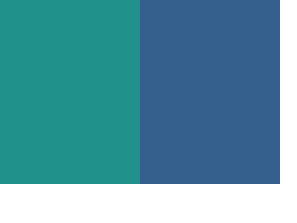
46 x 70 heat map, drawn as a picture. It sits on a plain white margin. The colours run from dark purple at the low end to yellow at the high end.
It is made of 1 by 2 panels. Panel 1,1: middling, flat. Panel 1,2: low, flat.
